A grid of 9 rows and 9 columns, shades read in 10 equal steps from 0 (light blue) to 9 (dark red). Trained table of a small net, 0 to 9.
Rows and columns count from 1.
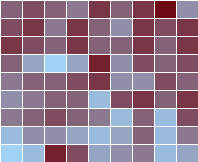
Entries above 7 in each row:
1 0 0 1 0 0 0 0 1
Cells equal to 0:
2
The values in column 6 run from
1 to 6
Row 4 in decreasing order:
8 6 6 5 5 3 2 2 0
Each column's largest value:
7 7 8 7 8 6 7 9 7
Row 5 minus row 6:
1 1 0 1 6 -3 -4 1 -2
